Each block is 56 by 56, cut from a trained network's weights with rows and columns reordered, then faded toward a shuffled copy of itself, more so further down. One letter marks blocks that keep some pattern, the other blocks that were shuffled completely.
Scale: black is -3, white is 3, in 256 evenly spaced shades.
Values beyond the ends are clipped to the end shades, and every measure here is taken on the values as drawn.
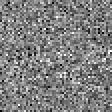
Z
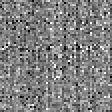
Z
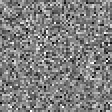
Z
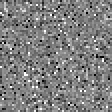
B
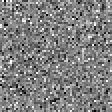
B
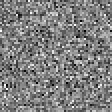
Z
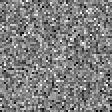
B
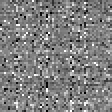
Z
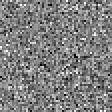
Z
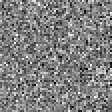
Z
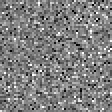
B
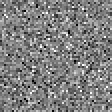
B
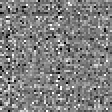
Z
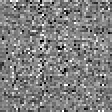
Z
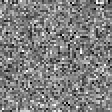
Z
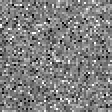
B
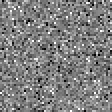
B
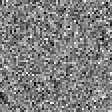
B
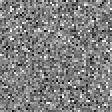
B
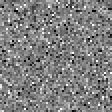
B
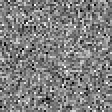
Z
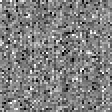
Z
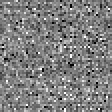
Z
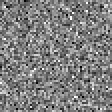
B
